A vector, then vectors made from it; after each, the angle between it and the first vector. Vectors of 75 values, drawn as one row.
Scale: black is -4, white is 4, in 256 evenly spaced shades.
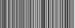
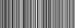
partly aligned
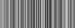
partly opposed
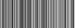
partly aligned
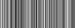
partly opposed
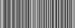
partly aligned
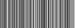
nearly parallel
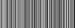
nearly opposite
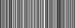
partly opposed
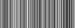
orthogonal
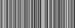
nearly opposite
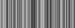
partly opposed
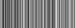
orthogonal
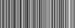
orthogonal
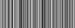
partly aligned
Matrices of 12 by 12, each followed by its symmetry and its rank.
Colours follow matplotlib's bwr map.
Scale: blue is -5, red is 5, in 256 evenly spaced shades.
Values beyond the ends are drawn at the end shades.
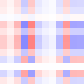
neither, rank one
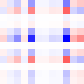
neither, rank one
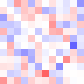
antisymmetric, full rank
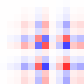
symmetric, rank one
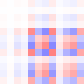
symmetric, rank one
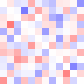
antisymmetric, full rank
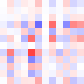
neither, rank two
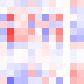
neither, rank two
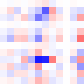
neither, rank two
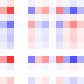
neither, rank one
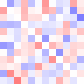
antisymmetric, full rank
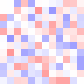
antisymmetric, full rank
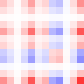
symmetric, rank one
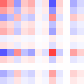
symmetric, rank one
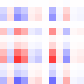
neither, rank one
